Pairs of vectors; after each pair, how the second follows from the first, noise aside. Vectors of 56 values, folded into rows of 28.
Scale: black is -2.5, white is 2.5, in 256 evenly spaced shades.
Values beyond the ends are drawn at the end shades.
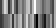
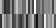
sign-scrambled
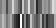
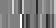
partly zeroed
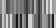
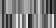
negated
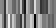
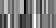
sign-scrambled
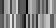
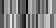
copied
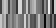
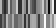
negated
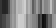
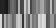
sign-scrambled
